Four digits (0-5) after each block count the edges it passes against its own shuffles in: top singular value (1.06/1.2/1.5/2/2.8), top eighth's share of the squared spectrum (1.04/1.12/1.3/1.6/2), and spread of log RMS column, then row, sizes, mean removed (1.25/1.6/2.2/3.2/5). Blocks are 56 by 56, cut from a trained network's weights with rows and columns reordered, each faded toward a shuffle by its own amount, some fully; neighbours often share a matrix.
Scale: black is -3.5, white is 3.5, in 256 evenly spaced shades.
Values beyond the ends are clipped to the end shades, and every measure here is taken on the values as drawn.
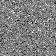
0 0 0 0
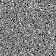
1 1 0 0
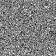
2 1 0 0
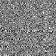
3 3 0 2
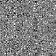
3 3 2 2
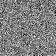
0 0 0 0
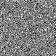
0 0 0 0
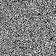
0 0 0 0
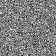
0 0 0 0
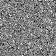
0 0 0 0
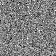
0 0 0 0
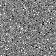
0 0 0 0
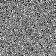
2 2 0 0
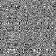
3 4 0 2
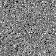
2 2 0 1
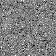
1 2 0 0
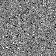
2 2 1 0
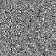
3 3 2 1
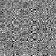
3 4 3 2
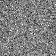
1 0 0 0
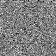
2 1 0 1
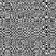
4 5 2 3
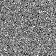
1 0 0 0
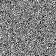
2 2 0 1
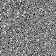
1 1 0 0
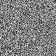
1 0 0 0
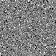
2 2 0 1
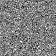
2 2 0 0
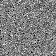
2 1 0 0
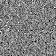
2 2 0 0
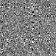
3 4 2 2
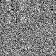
3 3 0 1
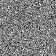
2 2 0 0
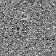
3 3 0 1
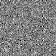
3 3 1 1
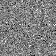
2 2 0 1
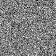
2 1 0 0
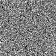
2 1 0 0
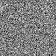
2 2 0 0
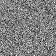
2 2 0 1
